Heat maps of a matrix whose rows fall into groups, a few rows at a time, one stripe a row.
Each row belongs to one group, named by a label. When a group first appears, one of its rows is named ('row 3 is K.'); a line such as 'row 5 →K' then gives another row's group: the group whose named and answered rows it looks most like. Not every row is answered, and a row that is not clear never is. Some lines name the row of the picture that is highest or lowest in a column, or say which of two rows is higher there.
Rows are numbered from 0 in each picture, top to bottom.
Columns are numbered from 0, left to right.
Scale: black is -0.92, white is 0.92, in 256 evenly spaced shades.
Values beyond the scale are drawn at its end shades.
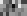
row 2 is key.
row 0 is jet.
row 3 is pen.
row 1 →key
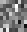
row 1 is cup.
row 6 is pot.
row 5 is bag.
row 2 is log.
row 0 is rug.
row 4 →pen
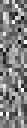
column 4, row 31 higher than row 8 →Yes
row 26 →jet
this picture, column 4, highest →5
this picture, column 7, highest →22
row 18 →pen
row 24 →key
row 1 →cup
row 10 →bag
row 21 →rug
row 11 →jet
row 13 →log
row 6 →pot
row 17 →pot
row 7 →bag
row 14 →log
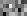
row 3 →log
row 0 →rug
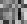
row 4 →bag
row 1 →jet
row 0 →bag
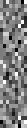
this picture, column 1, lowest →11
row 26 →pen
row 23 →log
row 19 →key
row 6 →rug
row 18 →cup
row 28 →key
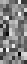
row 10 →pot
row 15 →jet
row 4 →pot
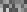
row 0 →pot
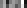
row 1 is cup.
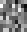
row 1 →jet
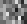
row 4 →rug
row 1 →rug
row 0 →cup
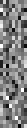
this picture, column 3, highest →26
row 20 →key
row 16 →pen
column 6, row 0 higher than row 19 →No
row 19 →cup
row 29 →cup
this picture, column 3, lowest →24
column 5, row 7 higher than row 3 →No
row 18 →pen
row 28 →jet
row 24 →pot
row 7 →key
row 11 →jet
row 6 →jet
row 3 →pen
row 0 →pen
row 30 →rug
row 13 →pen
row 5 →jet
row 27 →jet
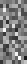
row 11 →key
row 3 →rug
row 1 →pen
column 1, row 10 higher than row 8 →Yes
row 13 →cup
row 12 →log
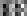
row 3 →log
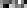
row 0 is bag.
